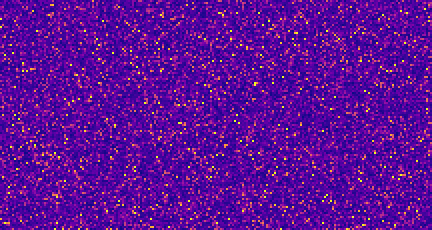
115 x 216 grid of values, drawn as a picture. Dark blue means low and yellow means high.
Most values sit low, with a long tail of high ones. Fine speckle covers the field. There is no overall slope. Overall the values sit about 20% of the way up the scale. Neither half mirrors the other. There are no regular stripes. No seam splits the table.
